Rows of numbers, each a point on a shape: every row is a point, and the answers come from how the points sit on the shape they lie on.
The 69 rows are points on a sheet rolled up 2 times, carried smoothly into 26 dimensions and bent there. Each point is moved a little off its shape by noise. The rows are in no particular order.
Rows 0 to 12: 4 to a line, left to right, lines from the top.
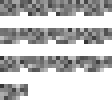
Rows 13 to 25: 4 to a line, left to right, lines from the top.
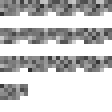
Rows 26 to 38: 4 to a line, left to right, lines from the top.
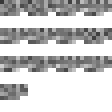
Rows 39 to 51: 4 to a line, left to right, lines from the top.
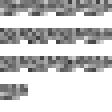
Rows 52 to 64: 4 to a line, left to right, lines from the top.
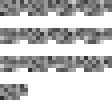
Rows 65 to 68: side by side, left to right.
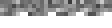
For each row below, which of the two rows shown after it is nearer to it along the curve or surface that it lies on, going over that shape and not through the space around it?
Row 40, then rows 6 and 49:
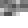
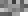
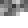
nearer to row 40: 49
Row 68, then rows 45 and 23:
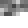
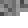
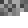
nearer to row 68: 23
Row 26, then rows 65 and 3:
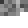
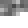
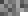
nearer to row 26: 3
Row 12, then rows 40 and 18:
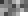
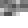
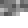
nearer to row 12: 40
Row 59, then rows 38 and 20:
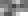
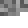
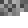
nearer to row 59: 20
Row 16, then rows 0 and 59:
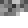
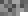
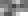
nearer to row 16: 59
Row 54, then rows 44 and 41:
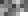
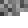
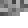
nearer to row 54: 44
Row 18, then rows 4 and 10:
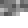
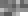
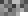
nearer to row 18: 4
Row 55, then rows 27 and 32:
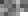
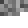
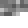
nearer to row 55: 32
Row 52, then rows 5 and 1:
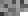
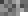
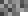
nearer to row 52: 1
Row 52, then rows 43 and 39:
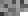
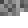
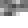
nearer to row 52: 43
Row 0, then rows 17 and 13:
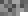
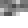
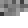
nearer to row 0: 13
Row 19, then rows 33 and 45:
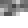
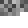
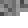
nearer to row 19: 33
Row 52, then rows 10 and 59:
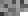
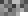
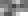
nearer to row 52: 10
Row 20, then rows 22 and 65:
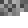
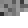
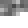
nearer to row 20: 22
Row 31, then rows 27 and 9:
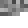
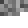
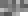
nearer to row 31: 9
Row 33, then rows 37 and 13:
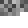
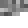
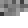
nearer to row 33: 13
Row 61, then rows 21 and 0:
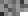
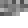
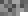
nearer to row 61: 21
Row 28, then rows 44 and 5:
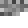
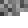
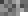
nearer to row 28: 44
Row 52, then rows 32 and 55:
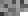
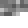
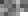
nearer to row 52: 32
